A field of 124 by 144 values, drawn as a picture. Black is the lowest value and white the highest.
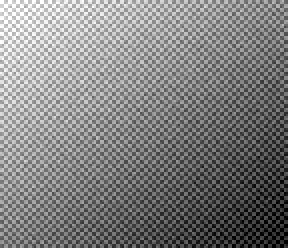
Lone odd cells: none. Slope: up to the top left. Ninth with the lowest average: bottom right. Mirror symmetry: none.
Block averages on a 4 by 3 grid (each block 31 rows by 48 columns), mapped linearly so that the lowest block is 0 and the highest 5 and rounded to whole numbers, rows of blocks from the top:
5 4 3 / 4 3 2 / 3 2 1 / 2 1 0
